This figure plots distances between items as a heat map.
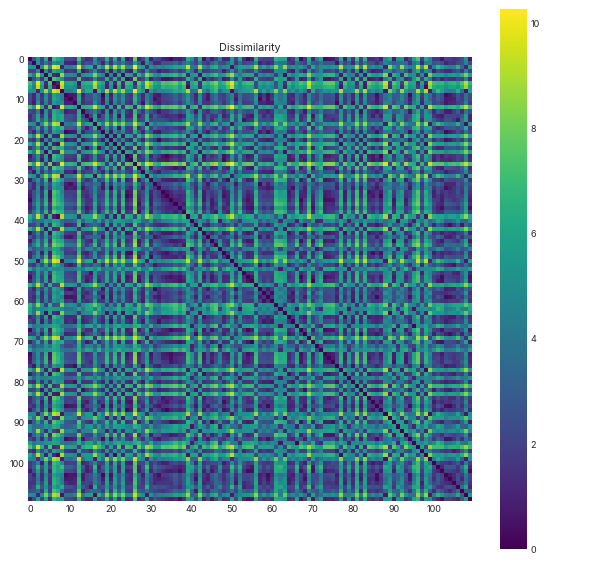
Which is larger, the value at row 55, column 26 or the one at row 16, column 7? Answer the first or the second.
the second
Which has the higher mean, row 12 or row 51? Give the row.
12
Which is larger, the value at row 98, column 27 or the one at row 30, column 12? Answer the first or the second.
the second
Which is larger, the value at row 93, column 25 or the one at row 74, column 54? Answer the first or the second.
the first
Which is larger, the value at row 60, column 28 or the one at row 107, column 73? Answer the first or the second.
the second
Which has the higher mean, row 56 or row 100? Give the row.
56
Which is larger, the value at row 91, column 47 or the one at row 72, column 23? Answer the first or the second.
the second
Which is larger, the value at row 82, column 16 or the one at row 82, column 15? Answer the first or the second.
the first
